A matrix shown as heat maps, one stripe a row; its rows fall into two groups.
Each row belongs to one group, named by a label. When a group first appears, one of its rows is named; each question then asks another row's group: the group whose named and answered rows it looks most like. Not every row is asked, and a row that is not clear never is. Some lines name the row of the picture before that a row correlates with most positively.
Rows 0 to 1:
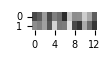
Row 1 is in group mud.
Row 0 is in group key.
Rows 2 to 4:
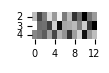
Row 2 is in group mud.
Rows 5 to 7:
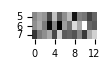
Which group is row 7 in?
mud
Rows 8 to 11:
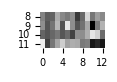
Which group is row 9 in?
mud
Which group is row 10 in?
key
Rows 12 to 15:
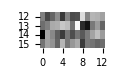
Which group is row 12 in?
key
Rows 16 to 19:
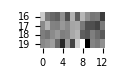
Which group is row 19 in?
key
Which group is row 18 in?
mud
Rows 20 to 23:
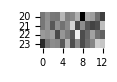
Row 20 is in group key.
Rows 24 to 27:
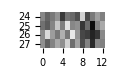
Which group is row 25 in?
mud
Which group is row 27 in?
mud
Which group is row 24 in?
key
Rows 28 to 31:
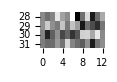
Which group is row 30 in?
key
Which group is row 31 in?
mud
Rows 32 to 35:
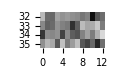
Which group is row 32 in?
mud
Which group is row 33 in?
key
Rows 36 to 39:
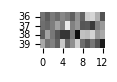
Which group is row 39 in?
mud
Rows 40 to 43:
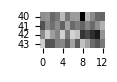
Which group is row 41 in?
mud
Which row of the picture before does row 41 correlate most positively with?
37
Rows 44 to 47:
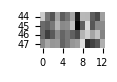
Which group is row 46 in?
key
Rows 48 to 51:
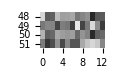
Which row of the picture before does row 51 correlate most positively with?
46
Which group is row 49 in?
key
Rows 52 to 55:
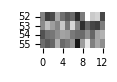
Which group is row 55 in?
key
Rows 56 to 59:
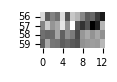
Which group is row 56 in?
mud
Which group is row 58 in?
key
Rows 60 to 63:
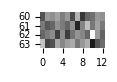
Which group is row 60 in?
mud
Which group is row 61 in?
key
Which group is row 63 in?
mud
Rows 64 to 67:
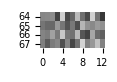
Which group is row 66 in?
mud
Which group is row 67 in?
key
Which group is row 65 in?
key
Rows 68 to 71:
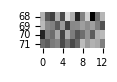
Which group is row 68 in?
mud
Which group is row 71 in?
key
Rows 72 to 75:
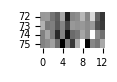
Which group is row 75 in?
key
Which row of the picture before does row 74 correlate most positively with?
69
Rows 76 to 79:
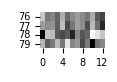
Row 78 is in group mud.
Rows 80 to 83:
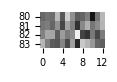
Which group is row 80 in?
mud
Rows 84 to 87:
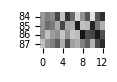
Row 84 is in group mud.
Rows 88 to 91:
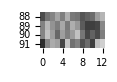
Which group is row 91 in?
mud
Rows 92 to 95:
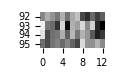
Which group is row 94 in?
mud
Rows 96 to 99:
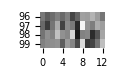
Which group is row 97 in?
key
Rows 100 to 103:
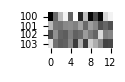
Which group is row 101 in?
mud
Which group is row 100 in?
mud
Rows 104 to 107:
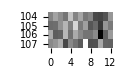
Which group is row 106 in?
mud
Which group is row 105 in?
mud
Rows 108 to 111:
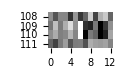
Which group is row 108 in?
key
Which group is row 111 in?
key
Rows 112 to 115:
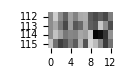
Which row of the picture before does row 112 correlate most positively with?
109
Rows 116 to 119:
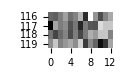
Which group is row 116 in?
key
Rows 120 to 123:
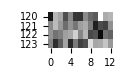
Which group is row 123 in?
key
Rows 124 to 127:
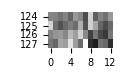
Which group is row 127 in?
mud
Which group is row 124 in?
key
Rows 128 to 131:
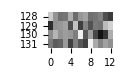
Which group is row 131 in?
key
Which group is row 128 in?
mud
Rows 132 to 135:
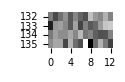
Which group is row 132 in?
key
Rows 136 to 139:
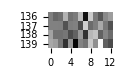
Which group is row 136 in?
key
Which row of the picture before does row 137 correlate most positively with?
135
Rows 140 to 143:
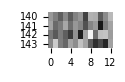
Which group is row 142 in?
key
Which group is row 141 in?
mud
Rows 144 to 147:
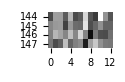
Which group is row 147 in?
key
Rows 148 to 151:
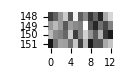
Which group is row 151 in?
mud
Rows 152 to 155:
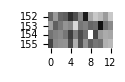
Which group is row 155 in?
mud
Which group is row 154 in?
key
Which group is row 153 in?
mud
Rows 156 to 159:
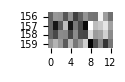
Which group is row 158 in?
key
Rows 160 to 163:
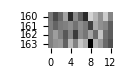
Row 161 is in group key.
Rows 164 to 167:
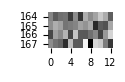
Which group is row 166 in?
mud
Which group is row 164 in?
key
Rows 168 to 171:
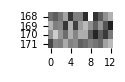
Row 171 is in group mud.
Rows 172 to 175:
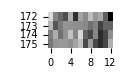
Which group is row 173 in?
mud
